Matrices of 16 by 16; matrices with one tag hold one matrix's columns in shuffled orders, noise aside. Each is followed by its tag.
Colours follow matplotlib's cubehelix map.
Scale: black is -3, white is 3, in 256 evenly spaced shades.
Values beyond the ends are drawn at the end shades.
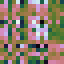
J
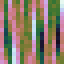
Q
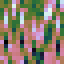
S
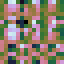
J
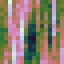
Q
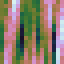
Q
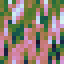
S
